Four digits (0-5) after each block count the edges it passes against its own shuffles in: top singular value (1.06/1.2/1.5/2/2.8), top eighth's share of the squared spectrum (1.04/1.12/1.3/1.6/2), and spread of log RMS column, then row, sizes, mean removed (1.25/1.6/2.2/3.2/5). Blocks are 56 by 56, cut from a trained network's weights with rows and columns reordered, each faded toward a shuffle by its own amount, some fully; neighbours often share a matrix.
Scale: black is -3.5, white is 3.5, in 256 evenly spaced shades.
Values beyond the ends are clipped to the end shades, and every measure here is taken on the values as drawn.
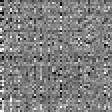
3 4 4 0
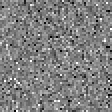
0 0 0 0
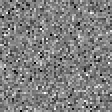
0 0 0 0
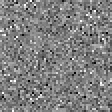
0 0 0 0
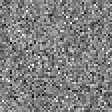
0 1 0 0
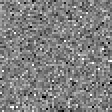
1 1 0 0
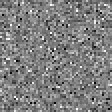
1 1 0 0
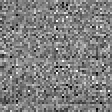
3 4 3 1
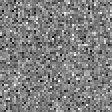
0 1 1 0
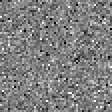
0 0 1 0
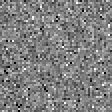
0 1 0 0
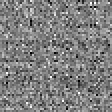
3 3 3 0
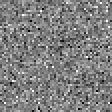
1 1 1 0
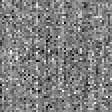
3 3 0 2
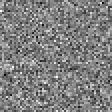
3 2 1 0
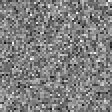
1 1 0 0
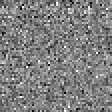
2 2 1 0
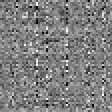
3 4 3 1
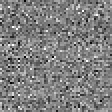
2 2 2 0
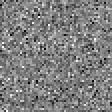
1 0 0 0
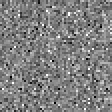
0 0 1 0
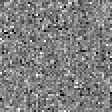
1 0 0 0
